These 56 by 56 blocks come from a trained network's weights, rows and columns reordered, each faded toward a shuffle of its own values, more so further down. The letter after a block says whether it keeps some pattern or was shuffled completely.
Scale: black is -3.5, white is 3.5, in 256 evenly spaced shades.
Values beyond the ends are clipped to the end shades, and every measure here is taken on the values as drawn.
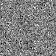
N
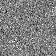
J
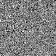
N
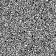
J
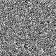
J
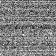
N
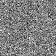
J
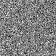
J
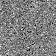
J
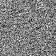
N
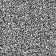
J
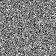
J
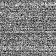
N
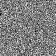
J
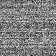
N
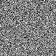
J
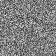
J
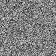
J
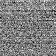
N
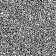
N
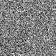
J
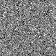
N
